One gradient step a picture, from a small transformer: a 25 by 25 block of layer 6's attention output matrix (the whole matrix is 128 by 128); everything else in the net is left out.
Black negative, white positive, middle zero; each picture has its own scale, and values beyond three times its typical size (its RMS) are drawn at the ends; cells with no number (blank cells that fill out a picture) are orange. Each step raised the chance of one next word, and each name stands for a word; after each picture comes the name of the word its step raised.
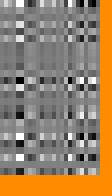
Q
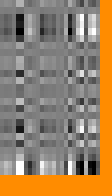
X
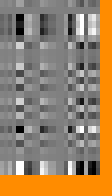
X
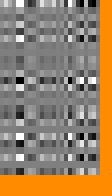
Q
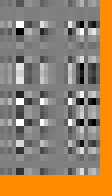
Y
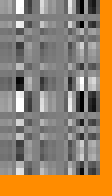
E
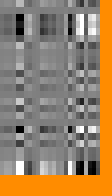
X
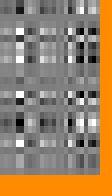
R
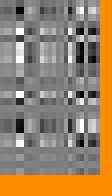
R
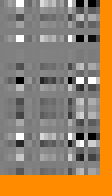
Q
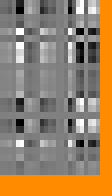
R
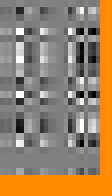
R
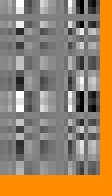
E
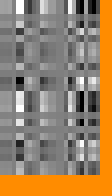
E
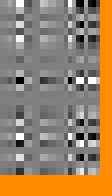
Q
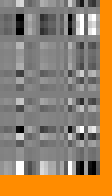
X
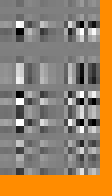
Y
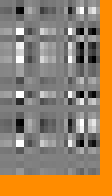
R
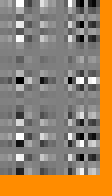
Q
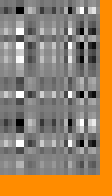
R
